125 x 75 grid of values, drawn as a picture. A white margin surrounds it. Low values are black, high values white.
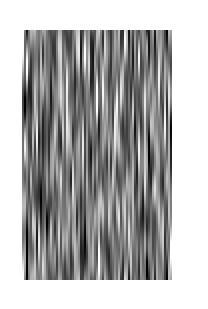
Histogram: bell-shaped. Average level on the scale: 50%. Grain: streaks running down. Slope: none. Mirror symmetry: none.
